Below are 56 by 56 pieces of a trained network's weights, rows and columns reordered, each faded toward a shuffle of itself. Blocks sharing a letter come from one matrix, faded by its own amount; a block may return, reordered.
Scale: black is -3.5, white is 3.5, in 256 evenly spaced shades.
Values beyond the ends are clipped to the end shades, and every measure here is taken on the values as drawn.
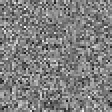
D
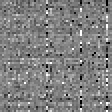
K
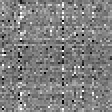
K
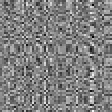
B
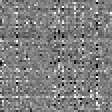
K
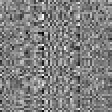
B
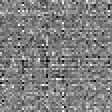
K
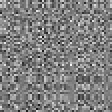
B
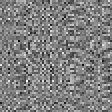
B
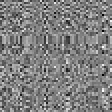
B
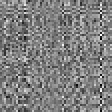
B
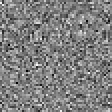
D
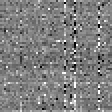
K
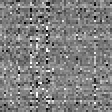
K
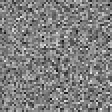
D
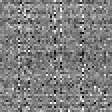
K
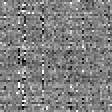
K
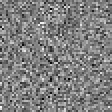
D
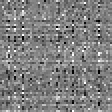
K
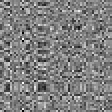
B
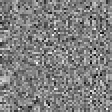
D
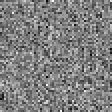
D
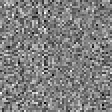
D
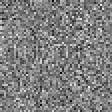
D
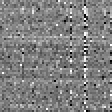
K
